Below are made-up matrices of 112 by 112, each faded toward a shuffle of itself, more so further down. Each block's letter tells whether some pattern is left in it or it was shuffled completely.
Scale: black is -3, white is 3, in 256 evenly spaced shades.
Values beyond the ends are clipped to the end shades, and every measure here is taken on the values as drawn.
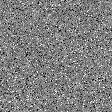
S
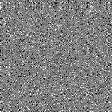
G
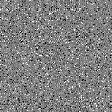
G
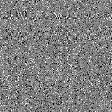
G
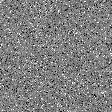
S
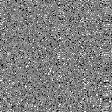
G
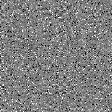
G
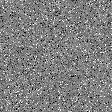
S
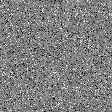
S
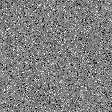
S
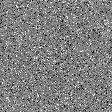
S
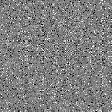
G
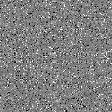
G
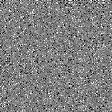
G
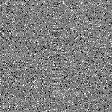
G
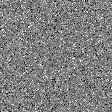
S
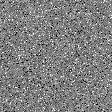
S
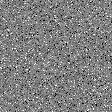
S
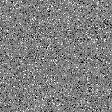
G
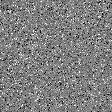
S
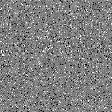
G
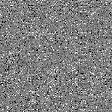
G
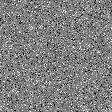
S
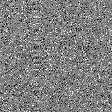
G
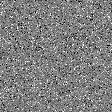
S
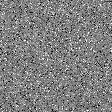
S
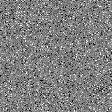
G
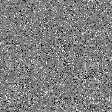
G
